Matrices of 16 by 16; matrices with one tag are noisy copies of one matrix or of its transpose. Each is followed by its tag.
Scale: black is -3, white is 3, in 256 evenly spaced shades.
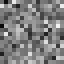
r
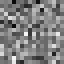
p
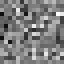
p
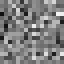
p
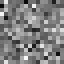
r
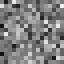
r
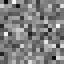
r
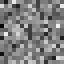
r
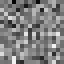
p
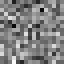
p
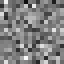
r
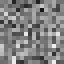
p
